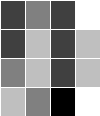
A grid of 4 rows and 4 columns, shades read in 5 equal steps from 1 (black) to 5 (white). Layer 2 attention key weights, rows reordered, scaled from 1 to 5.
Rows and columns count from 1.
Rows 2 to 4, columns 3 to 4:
2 4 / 2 4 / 1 5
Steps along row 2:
up down up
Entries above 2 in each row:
2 2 3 3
